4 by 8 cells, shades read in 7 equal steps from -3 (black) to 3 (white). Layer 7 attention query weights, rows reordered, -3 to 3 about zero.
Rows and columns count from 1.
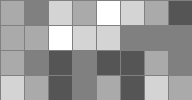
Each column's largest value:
2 1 3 2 3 2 2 1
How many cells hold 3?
2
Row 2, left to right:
1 1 3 2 2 0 0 0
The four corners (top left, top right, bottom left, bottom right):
1 -1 2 1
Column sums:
5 2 3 3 5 0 4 0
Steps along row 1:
down up down up down down down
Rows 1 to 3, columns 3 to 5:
2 1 3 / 3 2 2 / -1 0 -1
